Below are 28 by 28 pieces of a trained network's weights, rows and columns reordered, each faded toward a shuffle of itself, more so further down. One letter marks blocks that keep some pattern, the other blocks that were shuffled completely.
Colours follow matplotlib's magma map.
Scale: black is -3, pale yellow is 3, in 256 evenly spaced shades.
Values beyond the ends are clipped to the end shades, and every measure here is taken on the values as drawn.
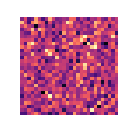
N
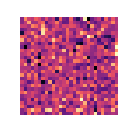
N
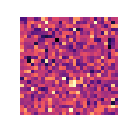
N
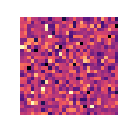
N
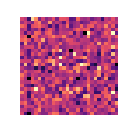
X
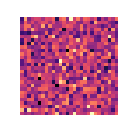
N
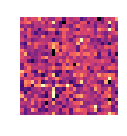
X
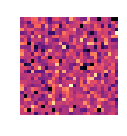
N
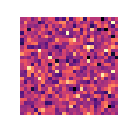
N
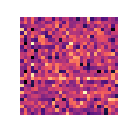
X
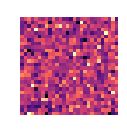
N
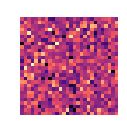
N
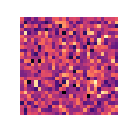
X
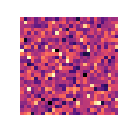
N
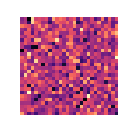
X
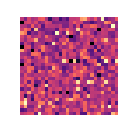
N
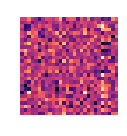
X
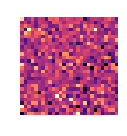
X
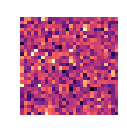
N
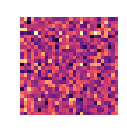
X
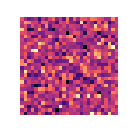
N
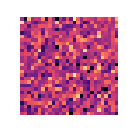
N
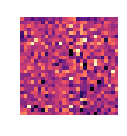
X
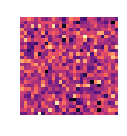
N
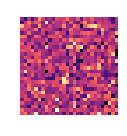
N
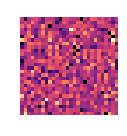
N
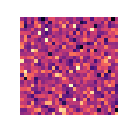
N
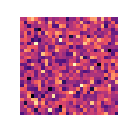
N
